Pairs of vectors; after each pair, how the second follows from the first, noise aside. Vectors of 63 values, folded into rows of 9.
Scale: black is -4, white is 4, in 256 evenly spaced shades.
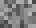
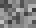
wrapped around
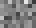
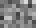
sign-scrambled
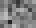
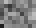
wrapped around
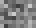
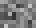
sign-scrambled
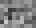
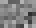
wrapped around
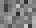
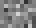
sign-scrambled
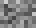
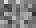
sign-scrambled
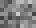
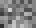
wrapped around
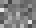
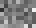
wrapped around
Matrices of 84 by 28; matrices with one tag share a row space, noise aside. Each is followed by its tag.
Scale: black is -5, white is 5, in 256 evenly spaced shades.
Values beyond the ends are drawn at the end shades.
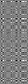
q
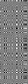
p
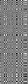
p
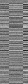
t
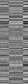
t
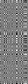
p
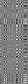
p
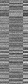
t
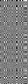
p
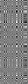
p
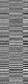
t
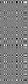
p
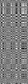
q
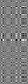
q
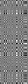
p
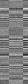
t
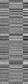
t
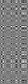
q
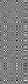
p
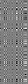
p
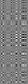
q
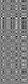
q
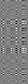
q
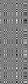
p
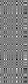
p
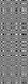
q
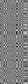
p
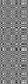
q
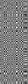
p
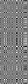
p
